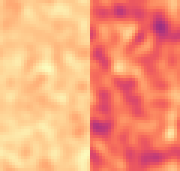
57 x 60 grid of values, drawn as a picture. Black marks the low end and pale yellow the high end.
It is made of 1 by 2 panels. Panel 1,1: very high, blotchy, faint in contrast. Panel 1,2: high, blotchy.
